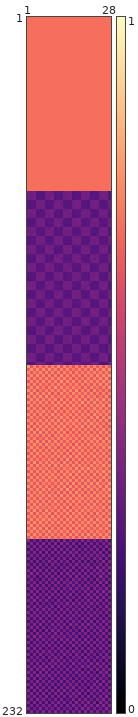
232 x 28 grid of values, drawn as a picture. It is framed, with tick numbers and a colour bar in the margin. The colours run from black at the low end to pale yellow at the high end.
It is made of 4 by 1 panels. Panel 1,1: high, flat. Panel 2,1: low, checkered, faint in contrast. Panel 3,1: high, checkered. Panel 4,1: low, checkered.
